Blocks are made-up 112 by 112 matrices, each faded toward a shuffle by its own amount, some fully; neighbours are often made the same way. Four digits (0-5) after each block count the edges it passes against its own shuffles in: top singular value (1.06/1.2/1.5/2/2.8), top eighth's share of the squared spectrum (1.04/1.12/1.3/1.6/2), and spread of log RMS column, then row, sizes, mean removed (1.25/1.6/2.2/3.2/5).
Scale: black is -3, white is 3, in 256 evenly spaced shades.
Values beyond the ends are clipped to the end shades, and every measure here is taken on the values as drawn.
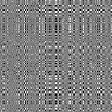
5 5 5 4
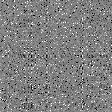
4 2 1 1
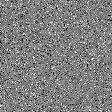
3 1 0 0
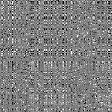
5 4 3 3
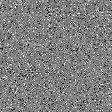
3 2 1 1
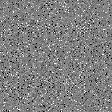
4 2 1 1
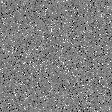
0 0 0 0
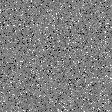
2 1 0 0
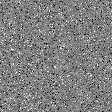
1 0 0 0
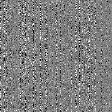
2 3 4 0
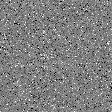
0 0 0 0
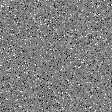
0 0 0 0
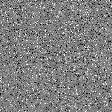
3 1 0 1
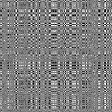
5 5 5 5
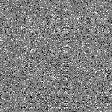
4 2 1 1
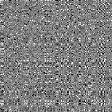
5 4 3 3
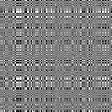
5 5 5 5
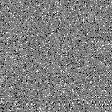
4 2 1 0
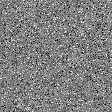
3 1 0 0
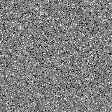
2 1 0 0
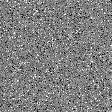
0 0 0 0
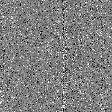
1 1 2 0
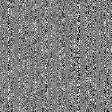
2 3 5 0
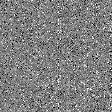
1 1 2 0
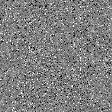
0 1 2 0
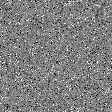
0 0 0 0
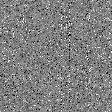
1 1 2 0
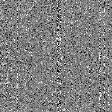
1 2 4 0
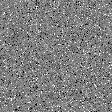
0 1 1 0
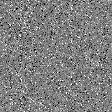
0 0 2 0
